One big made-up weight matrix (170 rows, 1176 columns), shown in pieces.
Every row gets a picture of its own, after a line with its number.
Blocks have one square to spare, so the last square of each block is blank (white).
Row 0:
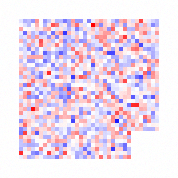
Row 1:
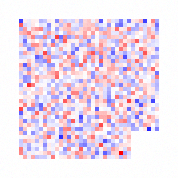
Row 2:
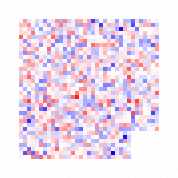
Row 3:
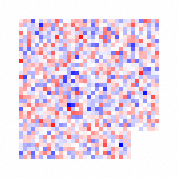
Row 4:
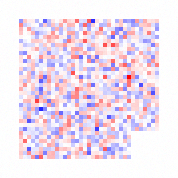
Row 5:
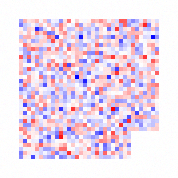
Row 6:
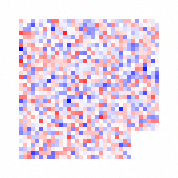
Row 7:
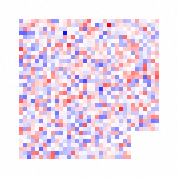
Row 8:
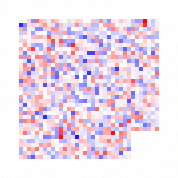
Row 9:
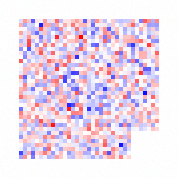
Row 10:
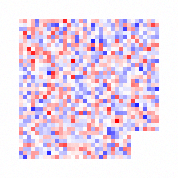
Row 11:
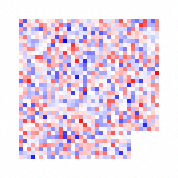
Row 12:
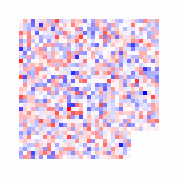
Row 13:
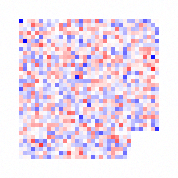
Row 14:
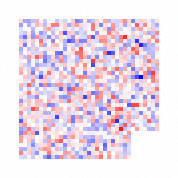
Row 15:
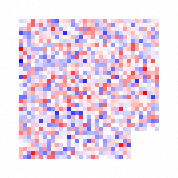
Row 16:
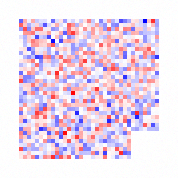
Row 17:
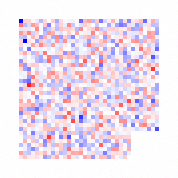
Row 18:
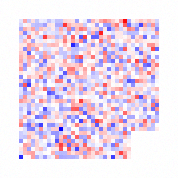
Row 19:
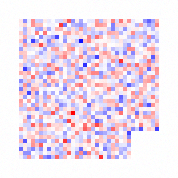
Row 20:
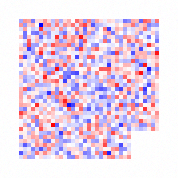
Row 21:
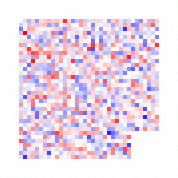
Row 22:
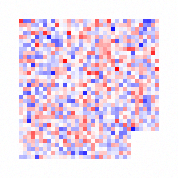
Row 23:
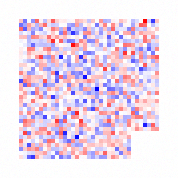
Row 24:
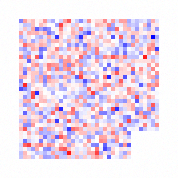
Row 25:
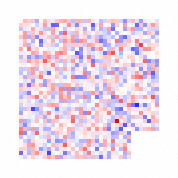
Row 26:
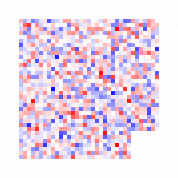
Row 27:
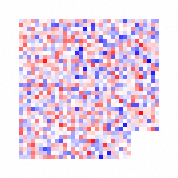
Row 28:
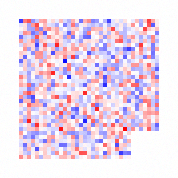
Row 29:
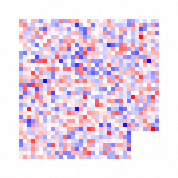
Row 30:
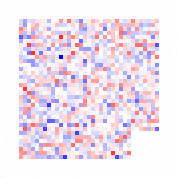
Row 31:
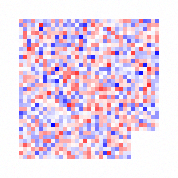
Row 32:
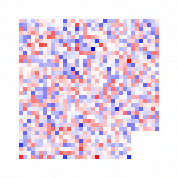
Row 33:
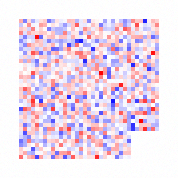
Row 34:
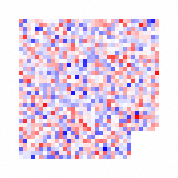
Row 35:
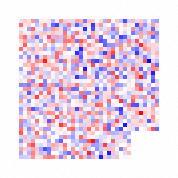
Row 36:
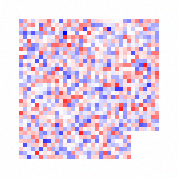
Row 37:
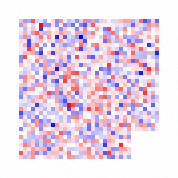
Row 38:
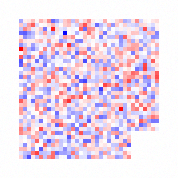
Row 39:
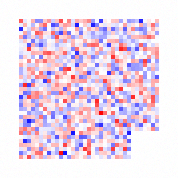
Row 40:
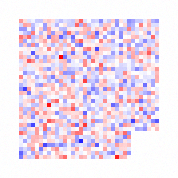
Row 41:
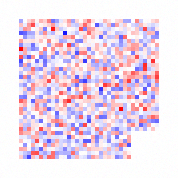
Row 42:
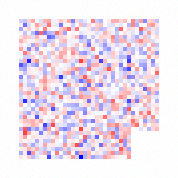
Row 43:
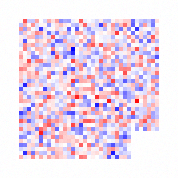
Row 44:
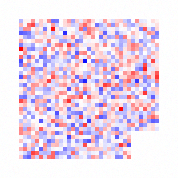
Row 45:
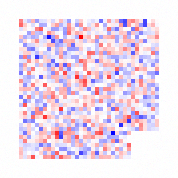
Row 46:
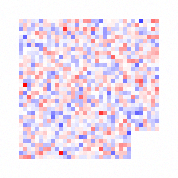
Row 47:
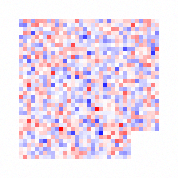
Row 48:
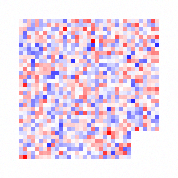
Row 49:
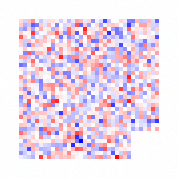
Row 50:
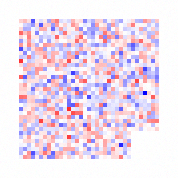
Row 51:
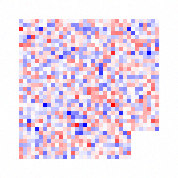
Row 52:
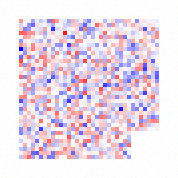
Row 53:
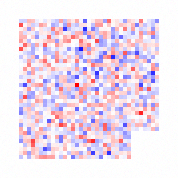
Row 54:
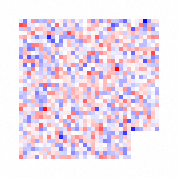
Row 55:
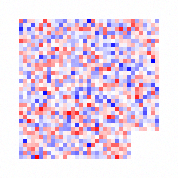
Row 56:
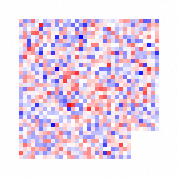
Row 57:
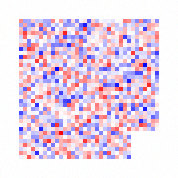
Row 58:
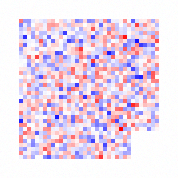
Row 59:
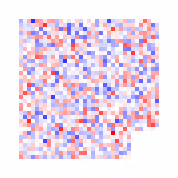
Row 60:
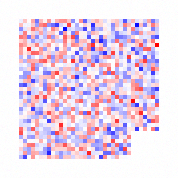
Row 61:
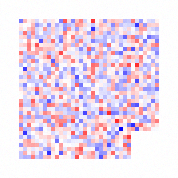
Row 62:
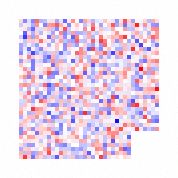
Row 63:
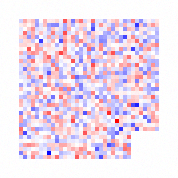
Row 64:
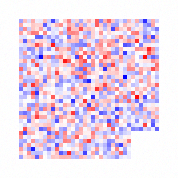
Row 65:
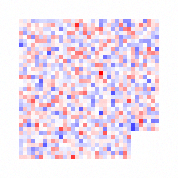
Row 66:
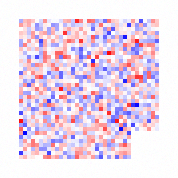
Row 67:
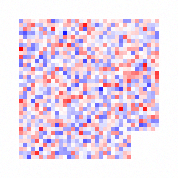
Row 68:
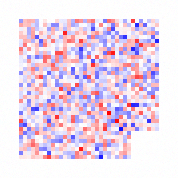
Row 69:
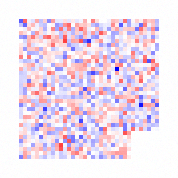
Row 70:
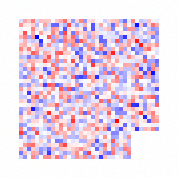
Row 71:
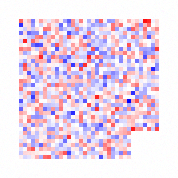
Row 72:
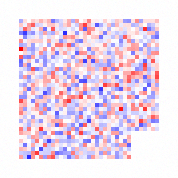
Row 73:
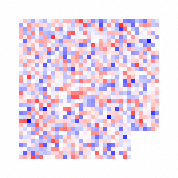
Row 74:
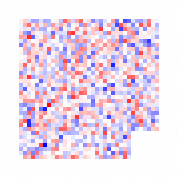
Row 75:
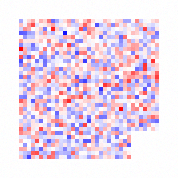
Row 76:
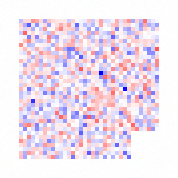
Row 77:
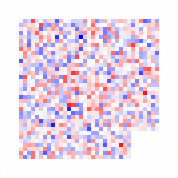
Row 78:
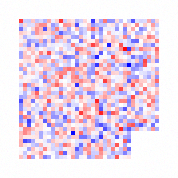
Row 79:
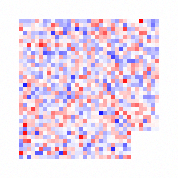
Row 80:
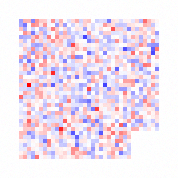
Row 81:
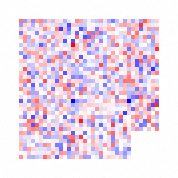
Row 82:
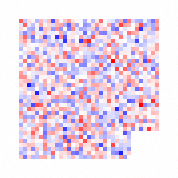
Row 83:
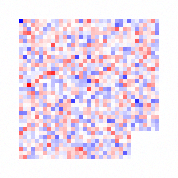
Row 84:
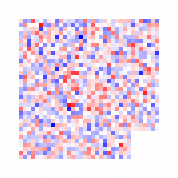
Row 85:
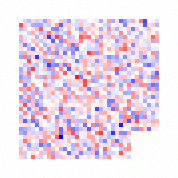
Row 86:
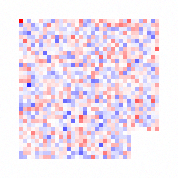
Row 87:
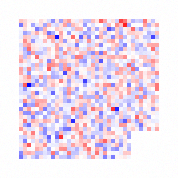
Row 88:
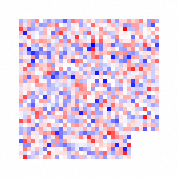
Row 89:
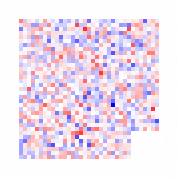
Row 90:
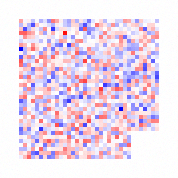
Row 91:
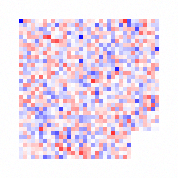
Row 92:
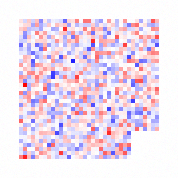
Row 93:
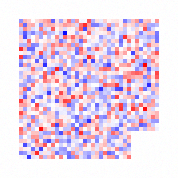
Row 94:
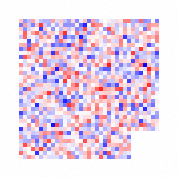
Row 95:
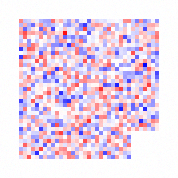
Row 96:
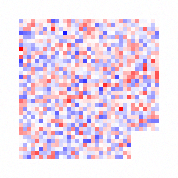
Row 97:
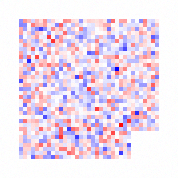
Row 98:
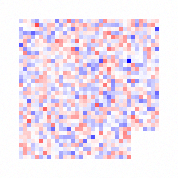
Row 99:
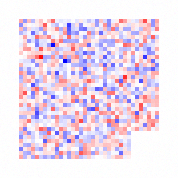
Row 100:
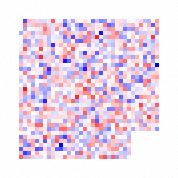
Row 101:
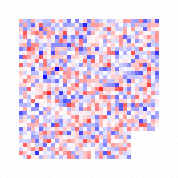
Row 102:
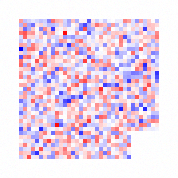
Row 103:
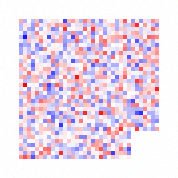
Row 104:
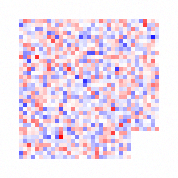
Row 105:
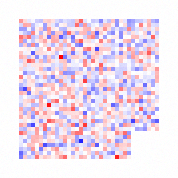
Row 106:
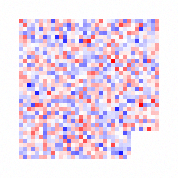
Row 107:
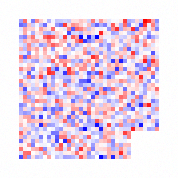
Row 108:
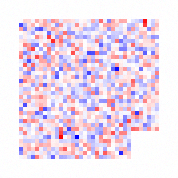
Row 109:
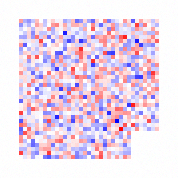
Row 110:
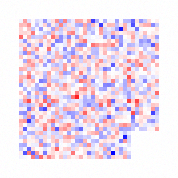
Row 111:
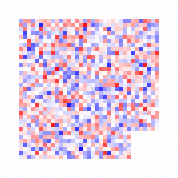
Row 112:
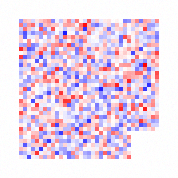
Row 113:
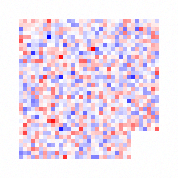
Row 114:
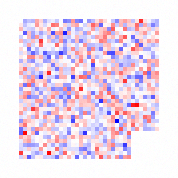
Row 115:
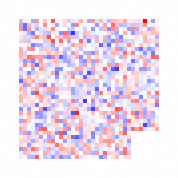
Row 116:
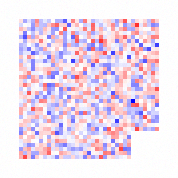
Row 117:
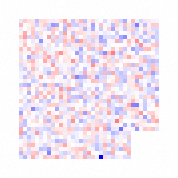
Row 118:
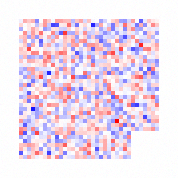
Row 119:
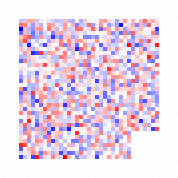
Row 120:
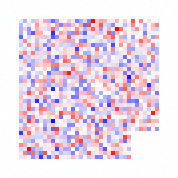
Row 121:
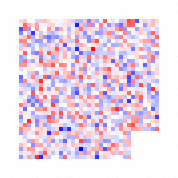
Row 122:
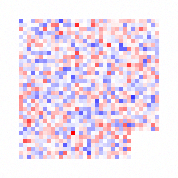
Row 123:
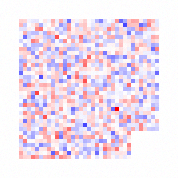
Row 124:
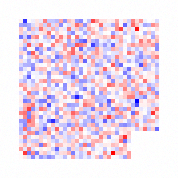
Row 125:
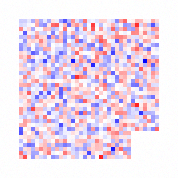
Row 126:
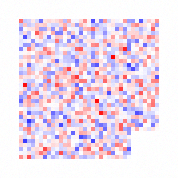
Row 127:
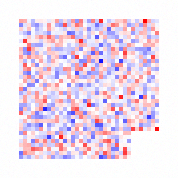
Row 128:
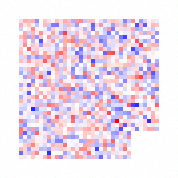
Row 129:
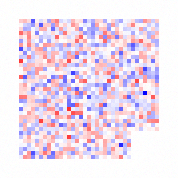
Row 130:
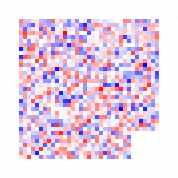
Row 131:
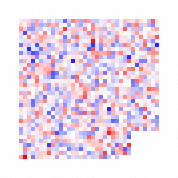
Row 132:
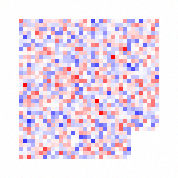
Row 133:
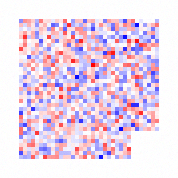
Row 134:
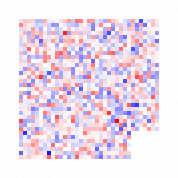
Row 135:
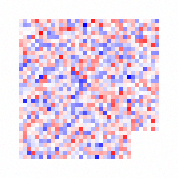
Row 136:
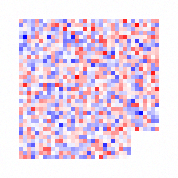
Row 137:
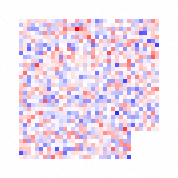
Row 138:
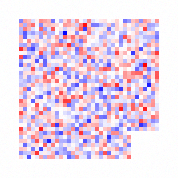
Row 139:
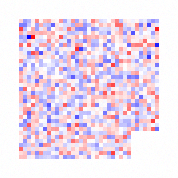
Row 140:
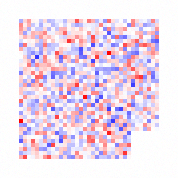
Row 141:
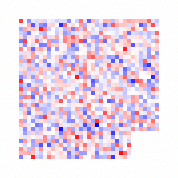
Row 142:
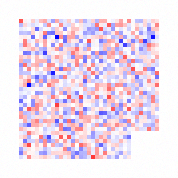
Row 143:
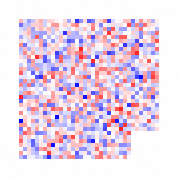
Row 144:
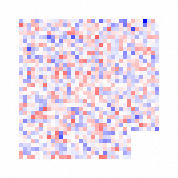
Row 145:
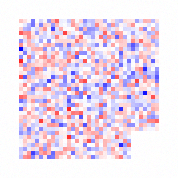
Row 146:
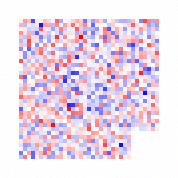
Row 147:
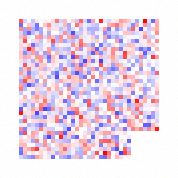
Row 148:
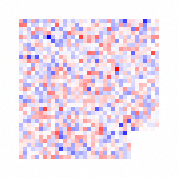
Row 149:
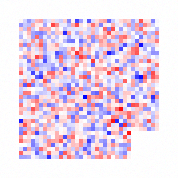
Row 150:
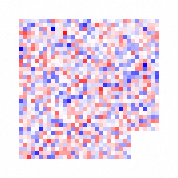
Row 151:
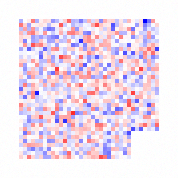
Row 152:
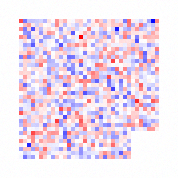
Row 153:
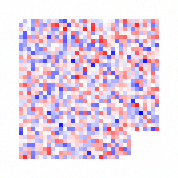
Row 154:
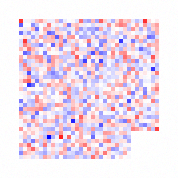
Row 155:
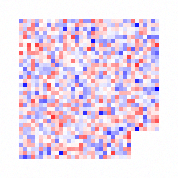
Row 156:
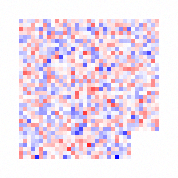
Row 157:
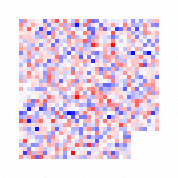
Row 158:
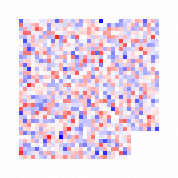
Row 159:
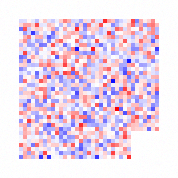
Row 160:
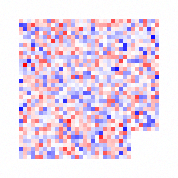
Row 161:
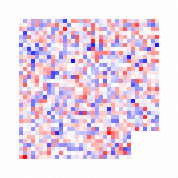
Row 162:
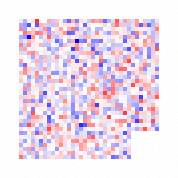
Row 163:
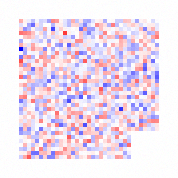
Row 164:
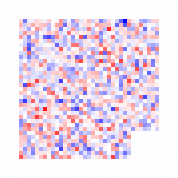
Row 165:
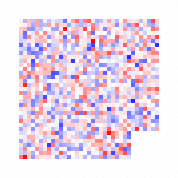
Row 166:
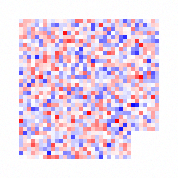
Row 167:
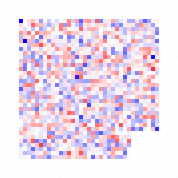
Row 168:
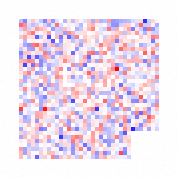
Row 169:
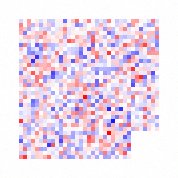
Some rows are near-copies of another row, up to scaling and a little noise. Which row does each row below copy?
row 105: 40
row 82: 106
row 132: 126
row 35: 27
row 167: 13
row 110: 2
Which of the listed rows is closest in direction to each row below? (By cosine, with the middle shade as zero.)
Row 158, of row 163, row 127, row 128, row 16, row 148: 16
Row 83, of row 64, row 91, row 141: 64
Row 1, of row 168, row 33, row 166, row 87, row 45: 168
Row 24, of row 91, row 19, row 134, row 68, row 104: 104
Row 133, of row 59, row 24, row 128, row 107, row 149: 128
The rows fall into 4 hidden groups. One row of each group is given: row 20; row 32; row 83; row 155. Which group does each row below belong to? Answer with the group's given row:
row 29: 155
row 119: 32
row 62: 155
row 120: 32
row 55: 32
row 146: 20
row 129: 20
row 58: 155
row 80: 83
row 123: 83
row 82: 83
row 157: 32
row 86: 83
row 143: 155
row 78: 155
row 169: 155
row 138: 20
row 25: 155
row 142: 83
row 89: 32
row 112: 20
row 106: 83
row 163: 20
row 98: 32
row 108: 83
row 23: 83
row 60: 155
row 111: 20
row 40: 32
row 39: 155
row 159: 32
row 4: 32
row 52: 20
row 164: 83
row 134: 155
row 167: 83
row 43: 32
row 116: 155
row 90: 20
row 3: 20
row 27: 155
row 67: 20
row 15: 20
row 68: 155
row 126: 155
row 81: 83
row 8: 83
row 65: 32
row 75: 20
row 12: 20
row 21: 155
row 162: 32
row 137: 155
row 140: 155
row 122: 155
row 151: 83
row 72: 20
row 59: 83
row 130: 20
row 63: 155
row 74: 32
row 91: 83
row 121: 32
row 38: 20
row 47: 83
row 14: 155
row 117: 155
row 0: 155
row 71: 83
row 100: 83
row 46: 155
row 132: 155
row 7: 20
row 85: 83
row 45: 83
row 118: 155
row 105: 32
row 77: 20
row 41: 20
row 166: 155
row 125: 155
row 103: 155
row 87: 83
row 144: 83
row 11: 83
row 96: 20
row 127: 83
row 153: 155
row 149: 155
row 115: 83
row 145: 20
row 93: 20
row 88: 155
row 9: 20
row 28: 83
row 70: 155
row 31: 20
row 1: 83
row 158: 83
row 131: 155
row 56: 20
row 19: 83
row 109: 155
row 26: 32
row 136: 155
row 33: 32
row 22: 83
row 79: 155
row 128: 155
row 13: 83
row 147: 83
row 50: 20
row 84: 20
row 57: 20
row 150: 20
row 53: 155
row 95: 20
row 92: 155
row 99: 83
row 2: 32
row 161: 155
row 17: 83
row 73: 32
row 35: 155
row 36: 20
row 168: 83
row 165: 155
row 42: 32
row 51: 32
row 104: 83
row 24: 83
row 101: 20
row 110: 32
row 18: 83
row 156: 32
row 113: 32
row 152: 83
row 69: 83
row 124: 32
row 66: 155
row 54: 83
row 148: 83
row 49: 32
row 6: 20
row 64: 83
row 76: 32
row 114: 155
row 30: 32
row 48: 155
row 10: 155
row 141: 83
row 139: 32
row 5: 83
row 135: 32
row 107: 83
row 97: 83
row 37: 20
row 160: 83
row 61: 155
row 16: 83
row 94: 20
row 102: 20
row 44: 20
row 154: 83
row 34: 83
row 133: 155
